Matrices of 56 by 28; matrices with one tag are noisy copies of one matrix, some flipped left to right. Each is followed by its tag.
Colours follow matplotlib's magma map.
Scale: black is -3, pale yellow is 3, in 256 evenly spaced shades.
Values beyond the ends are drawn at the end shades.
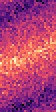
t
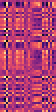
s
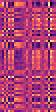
s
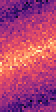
t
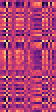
s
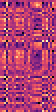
s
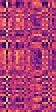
s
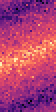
t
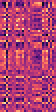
s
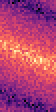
t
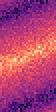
t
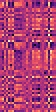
s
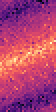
t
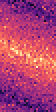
t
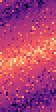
t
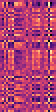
s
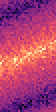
t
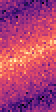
t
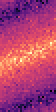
t
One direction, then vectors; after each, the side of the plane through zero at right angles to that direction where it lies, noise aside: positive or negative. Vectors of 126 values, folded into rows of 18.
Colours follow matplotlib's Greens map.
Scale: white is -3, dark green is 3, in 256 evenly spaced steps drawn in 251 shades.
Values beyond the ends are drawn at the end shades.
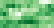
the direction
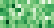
positive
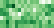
positive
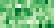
negative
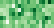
negative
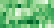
positive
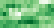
positive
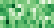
positive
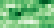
negative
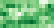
positive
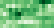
negative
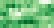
positive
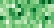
negative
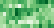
negative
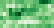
negative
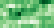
negative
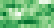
positive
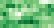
positive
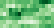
negative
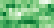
positive
